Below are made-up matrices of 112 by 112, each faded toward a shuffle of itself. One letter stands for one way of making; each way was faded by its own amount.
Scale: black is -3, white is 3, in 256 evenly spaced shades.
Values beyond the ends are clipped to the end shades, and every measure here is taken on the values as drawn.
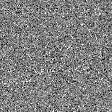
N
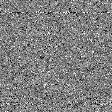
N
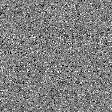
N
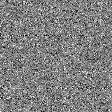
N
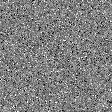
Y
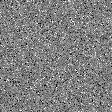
Y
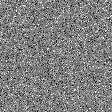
Y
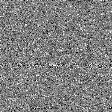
N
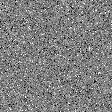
Y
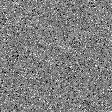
Y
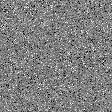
Y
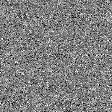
N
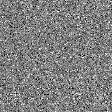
N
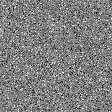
Y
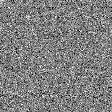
N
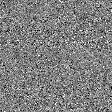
N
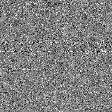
N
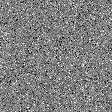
Y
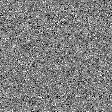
N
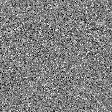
N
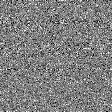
N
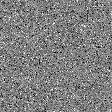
Y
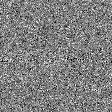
N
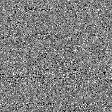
N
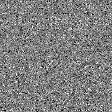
N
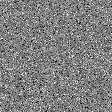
Y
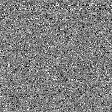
N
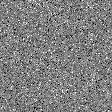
Y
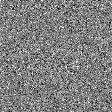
N
